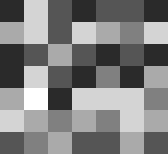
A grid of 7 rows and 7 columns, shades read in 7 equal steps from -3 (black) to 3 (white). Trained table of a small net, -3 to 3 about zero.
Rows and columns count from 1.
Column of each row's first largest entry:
2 2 3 2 2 1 3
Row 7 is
-1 0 1 -1 -1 1 -1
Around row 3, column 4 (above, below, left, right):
2 -2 1 -2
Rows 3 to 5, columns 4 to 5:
-1 -2 | -2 0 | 2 2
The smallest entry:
-2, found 10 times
